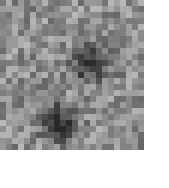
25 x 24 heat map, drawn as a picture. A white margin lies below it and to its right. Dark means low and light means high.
There are no regular stripes. The bottom middle is the ninth with the lowest average. The halves do not mirror each other. Two dips sink into the field. No overall slope runs across the table.
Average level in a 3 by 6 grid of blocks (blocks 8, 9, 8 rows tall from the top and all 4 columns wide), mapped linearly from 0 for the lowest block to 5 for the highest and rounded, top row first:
544445
444235
540454
